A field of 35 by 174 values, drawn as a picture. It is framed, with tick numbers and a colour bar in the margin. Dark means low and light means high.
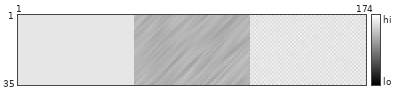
It is made of 1 by 3 panels. Panel 1,1: very high, flat. Panel 1,2: high, slanting up to the right, faint in contrast. Panel 1,3: very high, checkered, faint in contrast.
